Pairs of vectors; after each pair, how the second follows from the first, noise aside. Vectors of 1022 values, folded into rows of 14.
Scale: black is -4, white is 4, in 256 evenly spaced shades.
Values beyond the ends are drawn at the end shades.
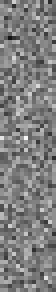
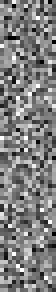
scaled up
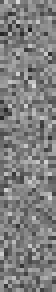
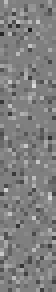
partly zeroed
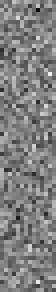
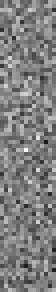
shuffled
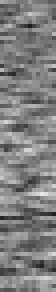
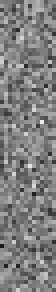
shuffled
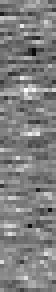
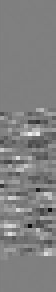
partly zeroed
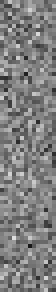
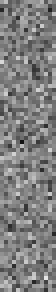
shuffled
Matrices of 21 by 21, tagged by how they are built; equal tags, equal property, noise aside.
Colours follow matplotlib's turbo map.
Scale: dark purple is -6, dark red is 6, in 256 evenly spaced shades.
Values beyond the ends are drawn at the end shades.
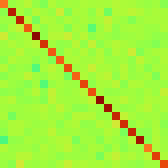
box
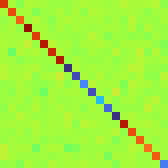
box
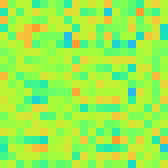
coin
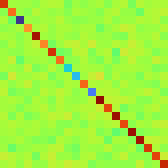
box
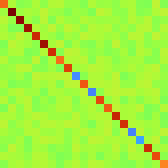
box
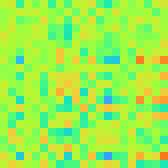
coin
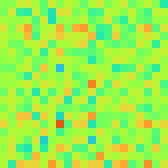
coin
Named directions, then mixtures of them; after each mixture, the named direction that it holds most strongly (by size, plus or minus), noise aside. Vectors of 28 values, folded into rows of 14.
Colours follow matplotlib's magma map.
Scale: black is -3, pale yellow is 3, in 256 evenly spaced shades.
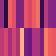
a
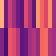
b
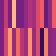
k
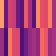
b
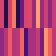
a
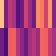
b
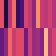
b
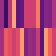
a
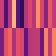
k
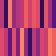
a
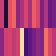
a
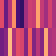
k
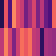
b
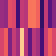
a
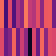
k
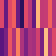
b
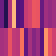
a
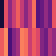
b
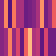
k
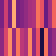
k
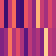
b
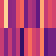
a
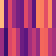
b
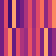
k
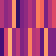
k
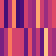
k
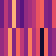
k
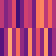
k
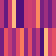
a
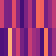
k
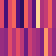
b
